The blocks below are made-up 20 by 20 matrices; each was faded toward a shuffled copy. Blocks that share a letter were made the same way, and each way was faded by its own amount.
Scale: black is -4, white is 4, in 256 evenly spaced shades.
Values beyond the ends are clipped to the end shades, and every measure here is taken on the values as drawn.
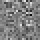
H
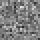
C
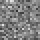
C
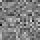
H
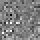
H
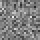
C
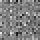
H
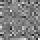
H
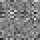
H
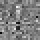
H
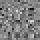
H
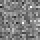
C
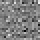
H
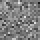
C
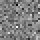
C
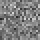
C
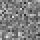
C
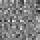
H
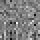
H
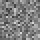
C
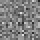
H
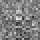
H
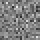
H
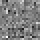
H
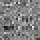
H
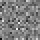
H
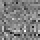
H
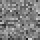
C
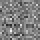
H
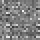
H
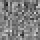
H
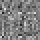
H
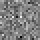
C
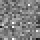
H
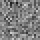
C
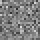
C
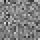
C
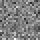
C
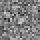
C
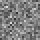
C
